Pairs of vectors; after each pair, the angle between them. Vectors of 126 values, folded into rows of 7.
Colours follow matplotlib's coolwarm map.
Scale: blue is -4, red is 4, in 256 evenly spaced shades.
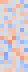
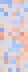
orthogonal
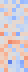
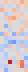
nearly opposite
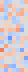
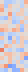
nearly parallel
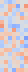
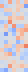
partly opposed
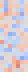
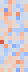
partly aligned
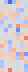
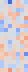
nearly parallel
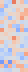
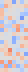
nearly opposite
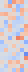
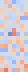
orthogonal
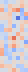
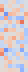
partly aligned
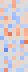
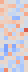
partly aligned
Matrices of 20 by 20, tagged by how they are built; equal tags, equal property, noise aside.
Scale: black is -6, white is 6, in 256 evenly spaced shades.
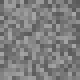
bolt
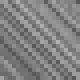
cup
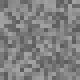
bolt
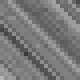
cup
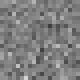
bolt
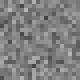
bolt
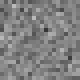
bolt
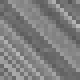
cup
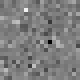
bolt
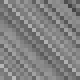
cup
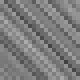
cup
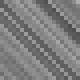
cup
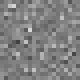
bolt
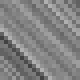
cup
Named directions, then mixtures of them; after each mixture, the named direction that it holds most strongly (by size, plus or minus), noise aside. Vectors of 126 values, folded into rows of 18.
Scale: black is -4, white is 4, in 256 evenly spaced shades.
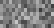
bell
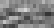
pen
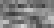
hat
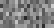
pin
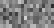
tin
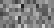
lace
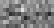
pen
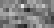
hat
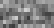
pen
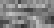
hat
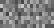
pin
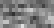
hat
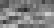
pen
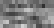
hat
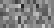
lace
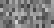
pin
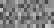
pin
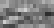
pen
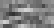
hat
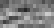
pen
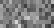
bell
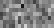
lace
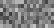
tin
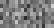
pin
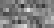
hat
